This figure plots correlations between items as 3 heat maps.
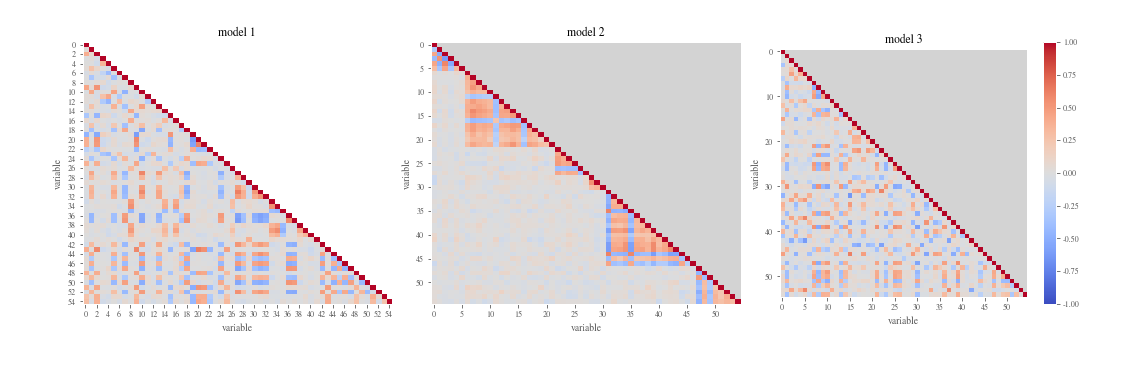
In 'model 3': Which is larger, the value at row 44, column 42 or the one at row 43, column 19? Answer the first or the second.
the first
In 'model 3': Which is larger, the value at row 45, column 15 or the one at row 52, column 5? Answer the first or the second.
the first
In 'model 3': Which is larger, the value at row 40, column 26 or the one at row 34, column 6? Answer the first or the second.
the first
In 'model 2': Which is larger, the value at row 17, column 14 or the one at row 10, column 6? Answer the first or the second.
the first
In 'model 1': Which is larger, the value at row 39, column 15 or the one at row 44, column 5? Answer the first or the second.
the second
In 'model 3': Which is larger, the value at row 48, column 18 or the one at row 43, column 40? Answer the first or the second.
the first
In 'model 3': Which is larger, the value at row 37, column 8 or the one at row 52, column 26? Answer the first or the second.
the second
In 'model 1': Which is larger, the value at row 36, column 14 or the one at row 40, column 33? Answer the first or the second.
the second
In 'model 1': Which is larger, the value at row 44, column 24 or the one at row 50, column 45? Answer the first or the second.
the second
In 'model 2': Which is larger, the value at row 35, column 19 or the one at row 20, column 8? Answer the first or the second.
the second
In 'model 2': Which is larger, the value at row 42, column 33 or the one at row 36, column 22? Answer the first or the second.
the first
